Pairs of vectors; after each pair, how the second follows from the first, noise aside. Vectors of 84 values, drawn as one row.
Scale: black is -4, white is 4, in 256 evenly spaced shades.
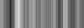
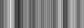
negated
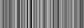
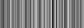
reversed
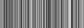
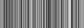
copied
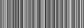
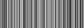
negated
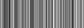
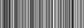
copied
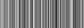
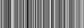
reversed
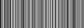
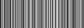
copied
